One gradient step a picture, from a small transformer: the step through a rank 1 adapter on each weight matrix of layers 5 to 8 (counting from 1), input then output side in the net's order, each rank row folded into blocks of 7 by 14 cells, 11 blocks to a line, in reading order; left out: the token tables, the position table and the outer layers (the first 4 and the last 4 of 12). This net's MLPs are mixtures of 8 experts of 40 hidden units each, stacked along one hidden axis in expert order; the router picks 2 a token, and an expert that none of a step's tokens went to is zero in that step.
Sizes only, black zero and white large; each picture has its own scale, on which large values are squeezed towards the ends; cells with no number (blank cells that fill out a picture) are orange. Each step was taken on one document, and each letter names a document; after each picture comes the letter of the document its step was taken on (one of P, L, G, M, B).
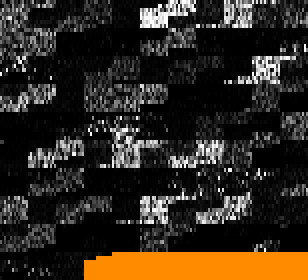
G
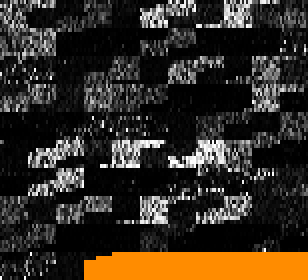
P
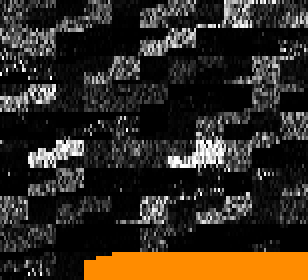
G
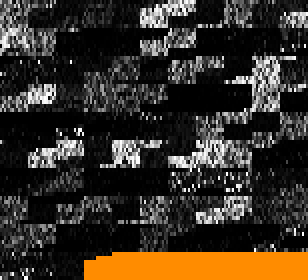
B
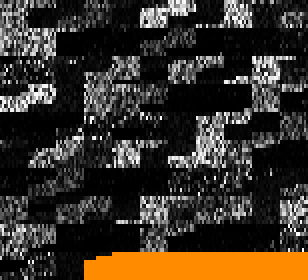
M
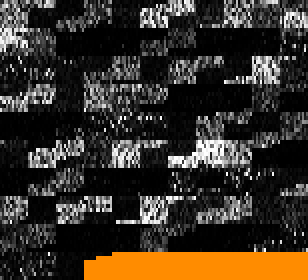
B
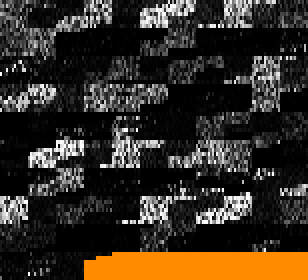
G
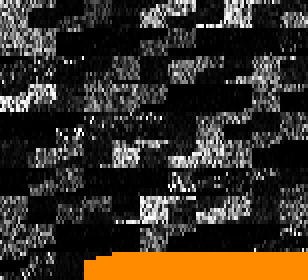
B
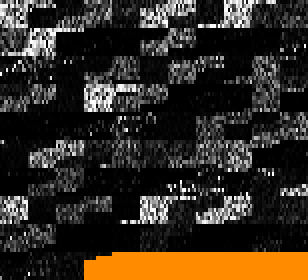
G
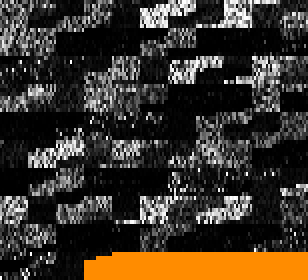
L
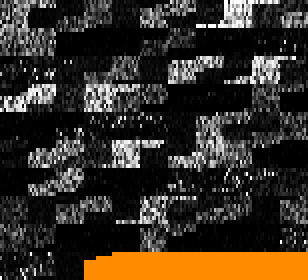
B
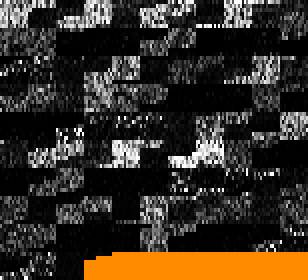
B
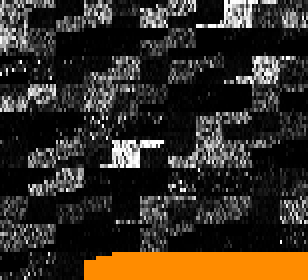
L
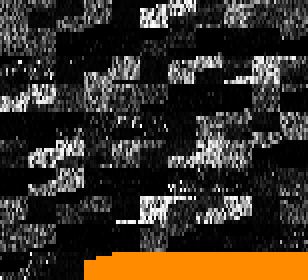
L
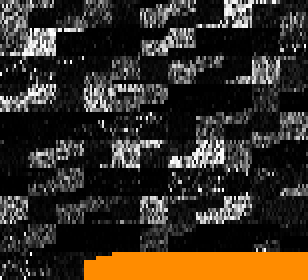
G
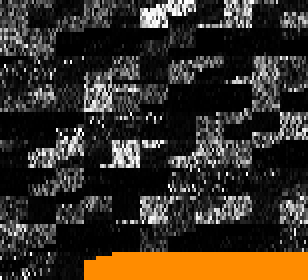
L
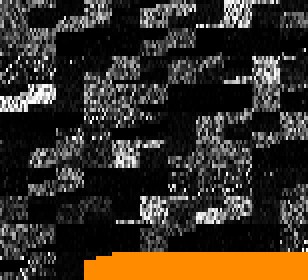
M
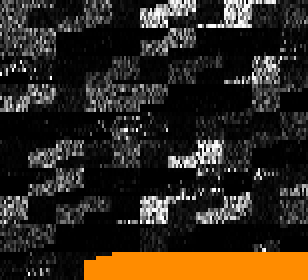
G
